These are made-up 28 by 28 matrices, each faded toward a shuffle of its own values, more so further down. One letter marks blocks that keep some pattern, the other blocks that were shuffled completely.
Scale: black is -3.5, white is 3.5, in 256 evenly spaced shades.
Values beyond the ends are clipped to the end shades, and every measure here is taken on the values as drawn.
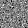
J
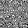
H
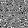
H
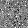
J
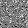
J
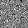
H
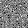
J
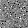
J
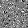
H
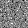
J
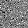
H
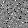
J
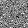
H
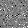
H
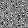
H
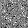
J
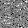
H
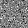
J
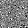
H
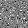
H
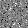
J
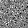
J
